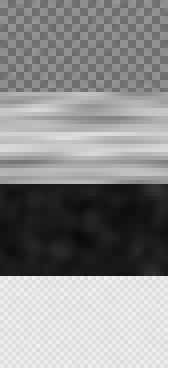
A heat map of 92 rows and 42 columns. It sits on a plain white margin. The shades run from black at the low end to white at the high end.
The table splits into 4 rows of 1 panel. Panel 1,1: middling, checkered. Panel 2,1: high, streaked across. Panel 3,1: very low, blotchy, faint in contrast. Panel 4,1: very high, checkered, faint in contrast.
